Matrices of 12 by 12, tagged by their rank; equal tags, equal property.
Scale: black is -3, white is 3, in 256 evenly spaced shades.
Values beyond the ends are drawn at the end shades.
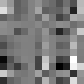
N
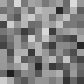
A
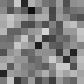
A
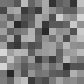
A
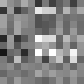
N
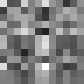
N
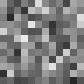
A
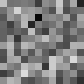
A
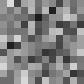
A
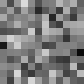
A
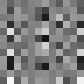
N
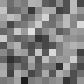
A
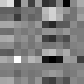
N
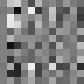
N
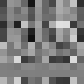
N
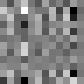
N
